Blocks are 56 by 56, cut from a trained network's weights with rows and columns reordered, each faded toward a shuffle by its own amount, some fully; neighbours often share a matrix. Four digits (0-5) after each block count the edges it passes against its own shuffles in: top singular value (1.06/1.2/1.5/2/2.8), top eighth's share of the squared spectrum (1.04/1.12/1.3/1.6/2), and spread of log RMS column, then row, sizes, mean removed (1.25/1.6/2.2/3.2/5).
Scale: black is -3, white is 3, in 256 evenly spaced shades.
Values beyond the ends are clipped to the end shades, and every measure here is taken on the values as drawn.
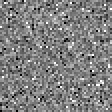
0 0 0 0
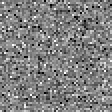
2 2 0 0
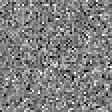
2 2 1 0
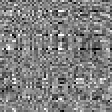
4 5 1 3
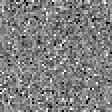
1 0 0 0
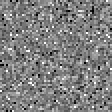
2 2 0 0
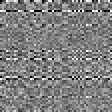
5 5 1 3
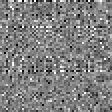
4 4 1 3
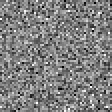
0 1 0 0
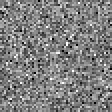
2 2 0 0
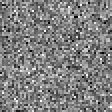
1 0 0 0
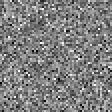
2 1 0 0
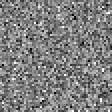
0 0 0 0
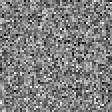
2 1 0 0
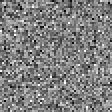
0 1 0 0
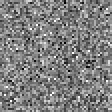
2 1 0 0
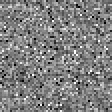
2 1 0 0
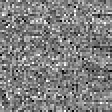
3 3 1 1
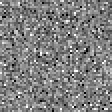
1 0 0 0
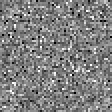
0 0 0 0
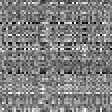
4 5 2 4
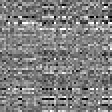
4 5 2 3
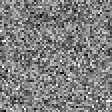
0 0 0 0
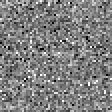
2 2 0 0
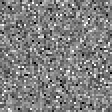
0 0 0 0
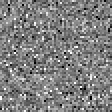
1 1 0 0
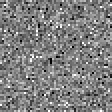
0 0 0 0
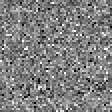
2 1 0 0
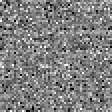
2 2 0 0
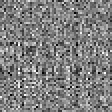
4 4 1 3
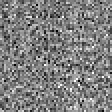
3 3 1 1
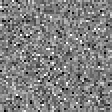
1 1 0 0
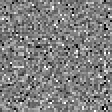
3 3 1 1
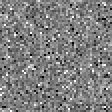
1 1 0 0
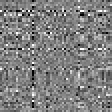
4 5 2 3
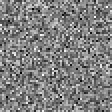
1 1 0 0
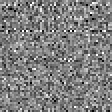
3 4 0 2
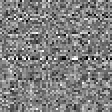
4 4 1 3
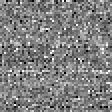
3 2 0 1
